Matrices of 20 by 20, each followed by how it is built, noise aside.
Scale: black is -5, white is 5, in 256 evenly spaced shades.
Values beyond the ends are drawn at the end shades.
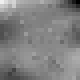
smooth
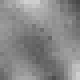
smooth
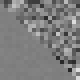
upper triangular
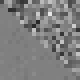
upper triangular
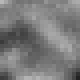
smooth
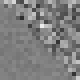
upper triangular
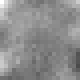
smooth
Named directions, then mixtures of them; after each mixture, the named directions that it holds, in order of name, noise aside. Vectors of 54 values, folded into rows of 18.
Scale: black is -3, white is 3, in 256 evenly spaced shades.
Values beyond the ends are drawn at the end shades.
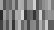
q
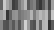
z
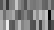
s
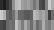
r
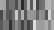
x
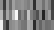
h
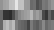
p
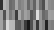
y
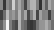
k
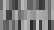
z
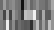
k, q, x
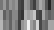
q, y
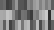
p, s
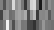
k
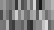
k, x, z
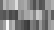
p, y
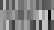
s, z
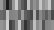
s, x, z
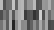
q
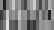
k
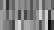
k, q, s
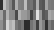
y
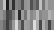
k, s, x
